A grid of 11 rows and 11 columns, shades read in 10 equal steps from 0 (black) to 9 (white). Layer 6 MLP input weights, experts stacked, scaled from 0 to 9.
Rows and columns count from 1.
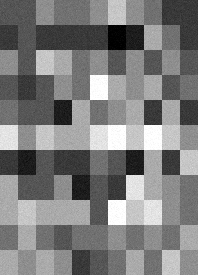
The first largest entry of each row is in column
7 9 3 6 5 7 11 8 7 2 10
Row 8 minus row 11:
0 -2 -3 0 -1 0 -2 2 2 -2 -1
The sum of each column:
49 41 49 45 41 50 53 55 59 50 44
